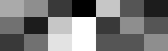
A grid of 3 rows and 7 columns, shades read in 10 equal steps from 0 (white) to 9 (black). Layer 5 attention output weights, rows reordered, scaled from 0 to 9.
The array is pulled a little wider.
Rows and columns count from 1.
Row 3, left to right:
7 5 1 0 6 6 4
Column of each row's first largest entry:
4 2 1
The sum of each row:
39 32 29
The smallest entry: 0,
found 2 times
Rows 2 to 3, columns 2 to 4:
8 2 0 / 5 1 0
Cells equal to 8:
2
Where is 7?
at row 1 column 3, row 2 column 5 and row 3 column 1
